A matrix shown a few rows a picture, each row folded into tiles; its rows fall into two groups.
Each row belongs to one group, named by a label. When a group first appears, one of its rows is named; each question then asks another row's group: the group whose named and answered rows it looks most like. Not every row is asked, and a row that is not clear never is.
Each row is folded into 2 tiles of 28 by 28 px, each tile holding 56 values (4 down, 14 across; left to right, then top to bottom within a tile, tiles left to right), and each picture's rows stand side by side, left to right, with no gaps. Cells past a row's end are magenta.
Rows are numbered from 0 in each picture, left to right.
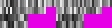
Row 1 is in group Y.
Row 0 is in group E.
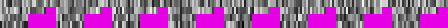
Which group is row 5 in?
E
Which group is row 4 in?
E
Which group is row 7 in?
E
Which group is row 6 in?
E
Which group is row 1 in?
E
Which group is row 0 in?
Y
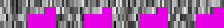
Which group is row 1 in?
E
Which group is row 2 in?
E
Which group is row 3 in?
Y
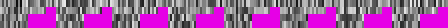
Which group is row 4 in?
E
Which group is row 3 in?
E
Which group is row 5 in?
E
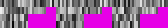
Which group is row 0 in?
E
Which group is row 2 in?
E
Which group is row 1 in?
Y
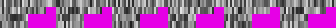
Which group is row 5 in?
E
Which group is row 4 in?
E
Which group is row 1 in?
E
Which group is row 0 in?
Y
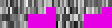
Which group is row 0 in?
E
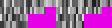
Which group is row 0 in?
Y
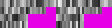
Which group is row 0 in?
Y
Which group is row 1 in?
Y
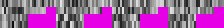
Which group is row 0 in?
E
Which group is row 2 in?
E
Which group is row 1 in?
Y
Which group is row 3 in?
Y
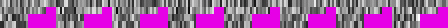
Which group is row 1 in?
E
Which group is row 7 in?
Y
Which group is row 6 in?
E
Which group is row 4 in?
Y
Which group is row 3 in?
E
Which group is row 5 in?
Y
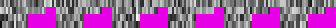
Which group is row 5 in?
Y
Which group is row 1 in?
E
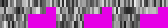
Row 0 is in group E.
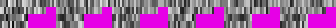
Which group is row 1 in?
E
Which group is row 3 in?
E
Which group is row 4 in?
Y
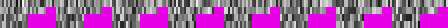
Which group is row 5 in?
Y
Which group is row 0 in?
E
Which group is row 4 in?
E
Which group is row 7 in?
Y
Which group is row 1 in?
Y
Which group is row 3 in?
E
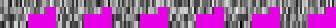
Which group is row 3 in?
Y
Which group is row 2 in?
E
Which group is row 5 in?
E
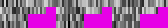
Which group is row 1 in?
E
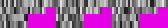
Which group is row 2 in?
E
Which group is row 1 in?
Y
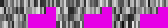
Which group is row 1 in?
E
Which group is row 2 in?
Y
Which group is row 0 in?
E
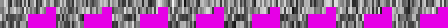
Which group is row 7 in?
E
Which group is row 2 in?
Y
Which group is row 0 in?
Y
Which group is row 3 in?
Y
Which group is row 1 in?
E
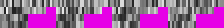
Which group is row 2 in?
E
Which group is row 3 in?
Y
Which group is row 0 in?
E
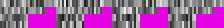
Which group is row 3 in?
Y
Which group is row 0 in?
Y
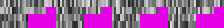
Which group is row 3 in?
E
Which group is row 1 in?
E
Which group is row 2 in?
Y
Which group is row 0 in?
E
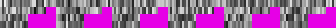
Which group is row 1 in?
E
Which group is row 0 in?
Y
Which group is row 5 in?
E
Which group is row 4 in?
Y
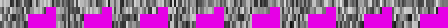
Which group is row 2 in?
Y
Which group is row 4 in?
Y
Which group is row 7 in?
Y
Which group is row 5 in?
Y
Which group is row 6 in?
Y
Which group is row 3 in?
E
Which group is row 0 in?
Y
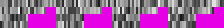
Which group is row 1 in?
E
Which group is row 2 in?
E
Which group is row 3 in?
Y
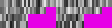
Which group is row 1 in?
Y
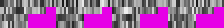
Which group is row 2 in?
Y
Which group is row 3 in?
Y
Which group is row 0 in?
E
